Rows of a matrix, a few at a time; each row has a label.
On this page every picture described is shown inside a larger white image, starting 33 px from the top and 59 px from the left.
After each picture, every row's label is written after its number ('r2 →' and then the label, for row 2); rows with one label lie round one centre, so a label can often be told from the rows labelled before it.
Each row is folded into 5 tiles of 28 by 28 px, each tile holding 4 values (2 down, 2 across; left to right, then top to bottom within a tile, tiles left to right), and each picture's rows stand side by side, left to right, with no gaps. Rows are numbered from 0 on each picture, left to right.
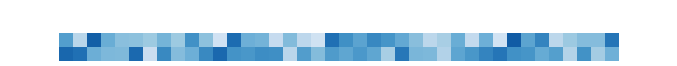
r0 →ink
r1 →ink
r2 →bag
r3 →ink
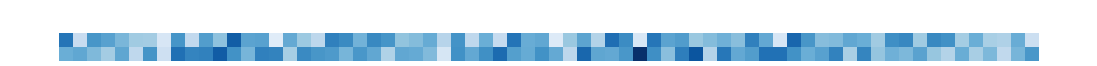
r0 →bag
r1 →ink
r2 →bag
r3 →ink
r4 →ink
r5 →ink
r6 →bag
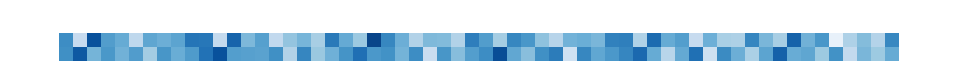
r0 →ink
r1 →ink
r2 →ink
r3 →ink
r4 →ink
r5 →ink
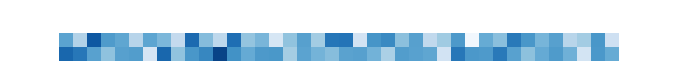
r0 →ink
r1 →ink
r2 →bag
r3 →bag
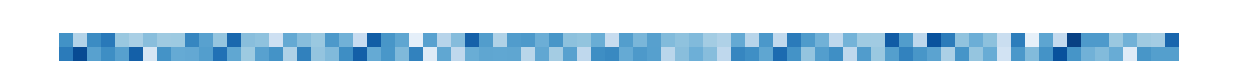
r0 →ink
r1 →ink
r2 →ink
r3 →bag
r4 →bag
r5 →ink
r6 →bag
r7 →ink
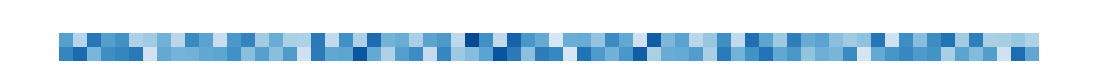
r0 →ink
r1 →bag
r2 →ink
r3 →ink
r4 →ink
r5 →bag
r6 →bag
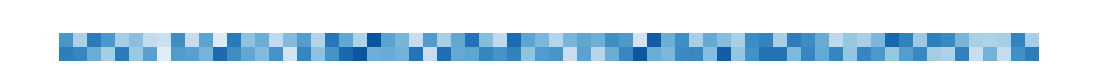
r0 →bag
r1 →ink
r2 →ink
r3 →ink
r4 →ink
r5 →ink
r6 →bag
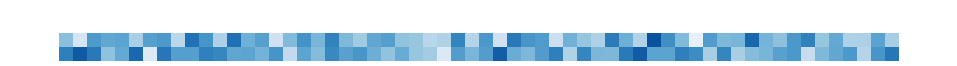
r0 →ink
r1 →ink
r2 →bag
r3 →ink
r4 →ink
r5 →bag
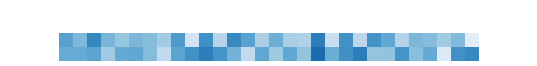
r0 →bag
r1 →bag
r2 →bag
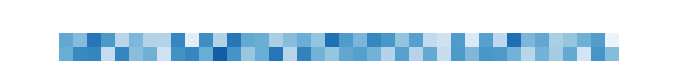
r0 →bag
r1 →ink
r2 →bag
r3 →bag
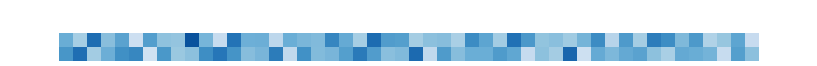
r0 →ink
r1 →ink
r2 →ink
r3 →bag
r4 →bag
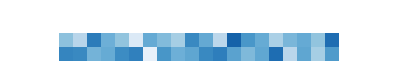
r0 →ink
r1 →ink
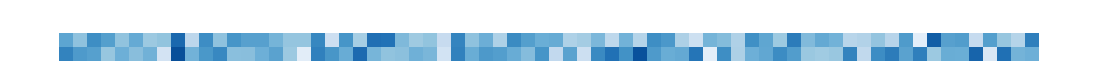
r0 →bag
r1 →bag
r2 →bag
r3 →bag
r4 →ink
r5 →bag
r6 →ink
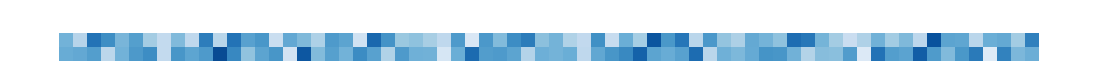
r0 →bag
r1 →ink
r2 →bag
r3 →bag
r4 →ink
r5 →bag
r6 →ink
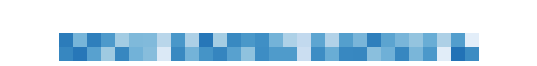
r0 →bag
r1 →bag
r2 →bag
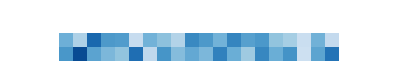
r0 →ink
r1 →bag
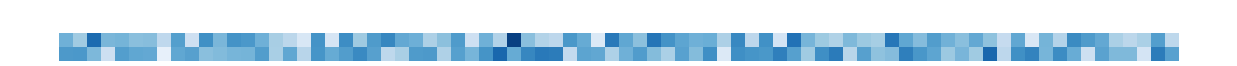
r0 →bag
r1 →bag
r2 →bag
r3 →ink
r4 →bag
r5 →ink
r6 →bag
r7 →bag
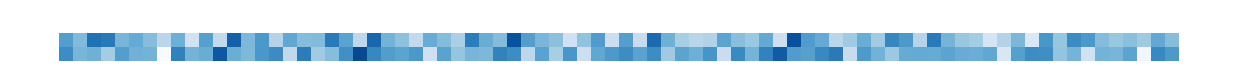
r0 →bag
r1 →ink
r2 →ink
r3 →bag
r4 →bag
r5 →ink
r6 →bag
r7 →bag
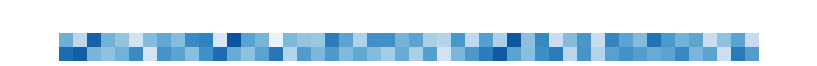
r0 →ink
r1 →ink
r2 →bag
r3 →ink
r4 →bag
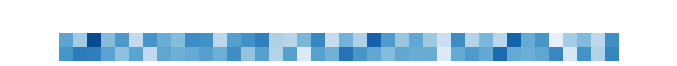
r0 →ink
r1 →bag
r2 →bag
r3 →ink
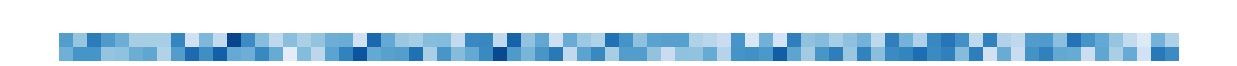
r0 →bag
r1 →ink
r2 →ink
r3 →ink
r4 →bag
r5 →ink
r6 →ink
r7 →bag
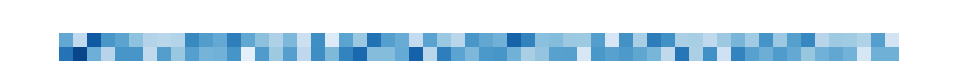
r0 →ink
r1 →bag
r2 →ink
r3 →bag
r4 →bag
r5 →bag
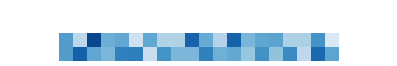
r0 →ink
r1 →bag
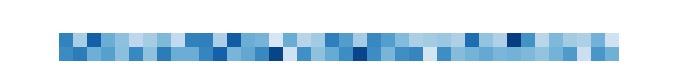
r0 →ink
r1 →ink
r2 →ink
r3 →bag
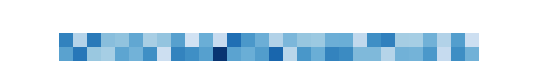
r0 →bag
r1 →ink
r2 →bag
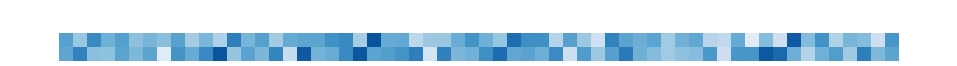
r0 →bag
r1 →ink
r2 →ink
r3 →ink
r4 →bag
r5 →ink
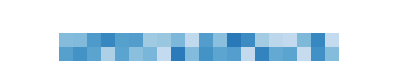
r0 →bag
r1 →bag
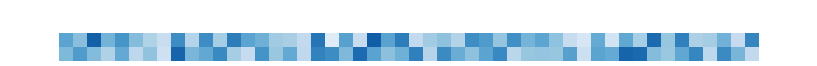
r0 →bag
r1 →bag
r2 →ink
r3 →bag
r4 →ink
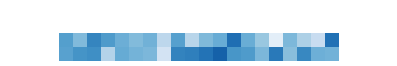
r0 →bag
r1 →ink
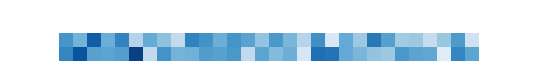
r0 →ink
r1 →bag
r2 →bag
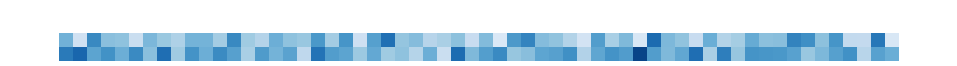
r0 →ink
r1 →bag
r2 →bag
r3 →bag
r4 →ink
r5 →bag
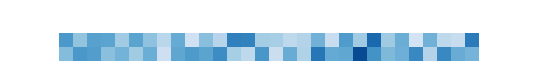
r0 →bag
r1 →bag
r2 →ink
